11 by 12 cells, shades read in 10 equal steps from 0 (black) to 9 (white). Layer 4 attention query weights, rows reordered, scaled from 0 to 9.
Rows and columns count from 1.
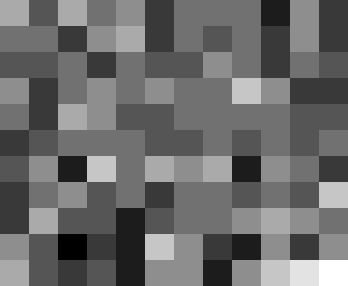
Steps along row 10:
down down up down up down down down up down up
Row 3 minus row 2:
-1 -1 2 -3 -2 1 -1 2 0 0 -1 1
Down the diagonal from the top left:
6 4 4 5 3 3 5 4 5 5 8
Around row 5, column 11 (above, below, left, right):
2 3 4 3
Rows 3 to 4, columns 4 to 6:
2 4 3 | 5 4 5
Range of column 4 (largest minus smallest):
5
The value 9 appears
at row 11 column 12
